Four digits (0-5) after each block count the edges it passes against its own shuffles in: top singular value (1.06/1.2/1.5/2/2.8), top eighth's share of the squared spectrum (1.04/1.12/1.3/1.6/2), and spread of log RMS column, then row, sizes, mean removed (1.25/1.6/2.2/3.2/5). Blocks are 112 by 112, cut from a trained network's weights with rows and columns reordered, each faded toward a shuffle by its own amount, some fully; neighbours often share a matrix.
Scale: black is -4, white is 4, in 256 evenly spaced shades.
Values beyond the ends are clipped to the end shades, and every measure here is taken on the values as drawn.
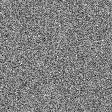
2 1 0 0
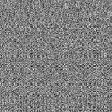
5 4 2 3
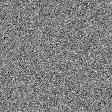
1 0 0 0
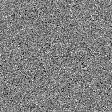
2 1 0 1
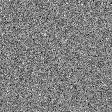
1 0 0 0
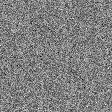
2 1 0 0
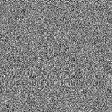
4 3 1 2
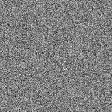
3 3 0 1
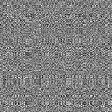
5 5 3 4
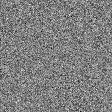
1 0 0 0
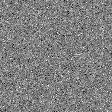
2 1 0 0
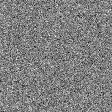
2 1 0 0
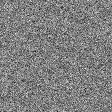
1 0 0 0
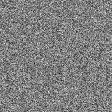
3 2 0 0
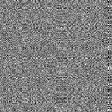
5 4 2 3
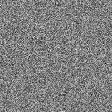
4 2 0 0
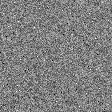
0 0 0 0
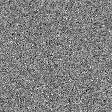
2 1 0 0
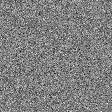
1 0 0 0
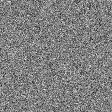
1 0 0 0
